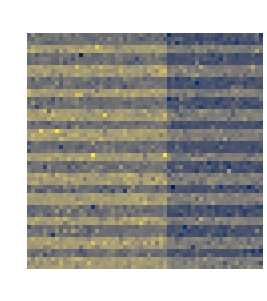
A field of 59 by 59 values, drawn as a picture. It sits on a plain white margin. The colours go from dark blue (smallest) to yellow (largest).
Average level on the scale: 50%. Stripes: horizontal, repeating 11 times. Seam: vertical, 60% of the way across, the left part higher.
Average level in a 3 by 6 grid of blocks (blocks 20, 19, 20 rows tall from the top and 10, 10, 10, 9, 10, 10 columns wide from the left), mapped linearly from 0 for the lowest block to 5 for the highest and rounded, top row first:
444200 | 555311 | 555311
